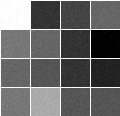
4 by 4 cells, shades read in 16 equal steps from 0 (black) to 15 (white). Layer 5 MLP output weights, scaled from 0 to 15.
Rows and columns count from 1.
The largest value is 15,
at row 1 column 1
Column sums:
35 24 15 13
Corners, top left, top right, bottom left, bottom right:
15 6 7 5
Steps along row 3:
down down down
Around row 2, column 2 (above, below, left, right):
3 5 7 3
